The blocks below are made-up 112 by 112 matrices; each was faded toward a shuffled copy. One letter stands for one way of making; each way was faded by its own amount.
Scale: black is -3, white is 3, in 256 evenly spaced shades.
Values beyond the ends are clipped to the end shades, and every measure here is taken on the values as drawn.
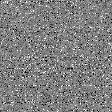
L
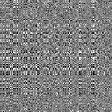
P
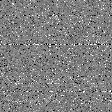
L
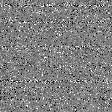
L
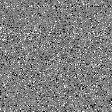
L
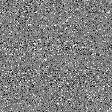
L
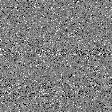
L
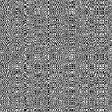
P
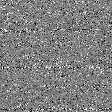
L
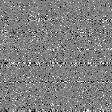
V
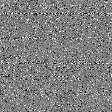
L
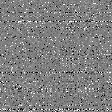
V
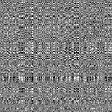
P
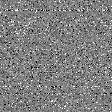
L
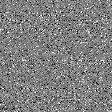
L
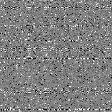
V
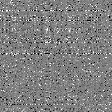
V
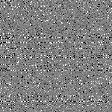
V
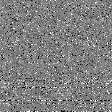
L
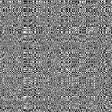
P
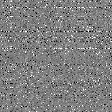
V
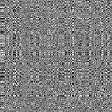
P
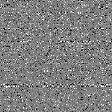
V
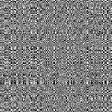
P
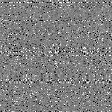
V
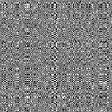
P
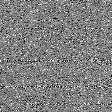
L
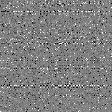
V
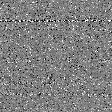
L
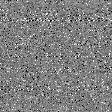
L
